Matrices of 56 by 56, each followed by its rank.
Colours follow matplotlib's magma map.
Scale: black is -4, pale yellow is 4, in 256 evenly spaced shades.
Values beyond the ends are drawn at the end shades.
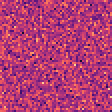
full rank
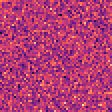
full rank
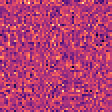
ten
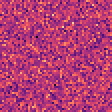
full rank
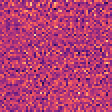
ten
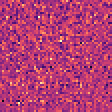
ten
